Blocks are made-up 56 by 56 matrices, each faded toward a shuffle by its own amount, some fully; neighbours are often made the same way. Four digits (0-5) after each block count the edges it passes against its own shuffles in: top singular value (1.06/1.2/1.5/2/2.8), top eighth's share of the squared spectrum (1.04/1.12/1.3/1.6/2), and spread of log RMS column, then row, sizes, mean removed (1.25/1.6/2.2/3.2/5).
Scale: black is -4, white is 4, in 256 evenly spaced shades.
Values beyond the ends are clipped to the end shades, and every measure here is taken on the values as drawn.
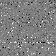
2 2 0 1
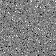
0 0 0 0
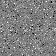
0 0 0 0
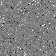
0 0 0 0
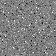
0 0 0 0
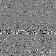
3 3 0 3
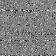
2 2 0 2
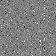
2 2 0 0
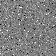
0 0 0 0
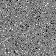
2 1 0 0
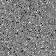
0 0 0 0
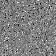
2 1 0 0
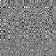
4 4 2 3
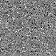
3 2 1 1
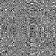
4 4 2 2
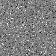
2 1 0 0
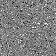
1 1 0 0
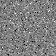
2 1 0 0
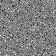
1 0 0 0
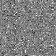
3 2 1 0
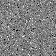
2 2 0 0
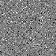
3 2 0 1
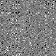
3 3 2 1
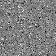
2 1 1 0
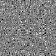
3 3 2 1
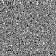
3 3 1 1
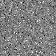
1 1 1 0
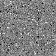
2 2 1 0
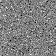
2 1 0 0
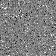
1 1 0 0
